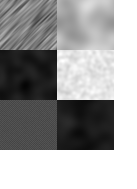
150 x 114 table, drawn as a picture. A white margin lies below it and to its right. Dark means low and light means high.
The table splits into 3 rows of 2 panels. Panel 1,1: middling, slanting up to the right. Panel 1,2: high, smooth. Panel 2,1: very low, smooth, faint in contrast. Panel 2,2: very high, blotchy, faint in contrast. Panel 3,1: low, checkered, faint in contrast. Panel 3,2: very low, smooth, faint in contrast.
